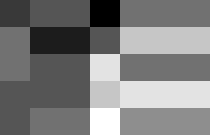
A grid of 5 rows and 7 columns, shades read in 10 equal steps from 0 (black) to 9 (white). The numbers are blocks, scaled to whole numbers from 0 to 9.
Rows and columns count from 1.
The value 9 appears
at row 5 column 4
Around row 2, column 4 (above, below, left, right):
0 8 1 7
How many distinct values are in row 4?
3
